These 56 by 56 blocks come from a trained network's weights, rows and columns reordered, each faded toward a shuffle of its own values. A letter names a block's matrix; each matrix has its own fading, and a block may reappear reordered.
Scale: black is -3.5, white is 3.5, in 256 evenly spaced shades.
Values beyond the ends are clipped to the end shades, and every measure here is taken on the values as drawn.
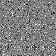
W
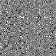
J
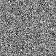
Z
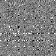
J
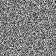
Z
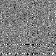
J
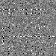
J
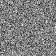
Z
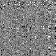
J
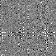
J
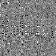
J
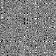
J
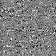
W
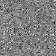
J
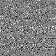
W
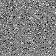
W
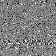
W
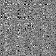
J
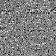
W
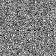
Z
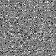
W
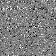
W
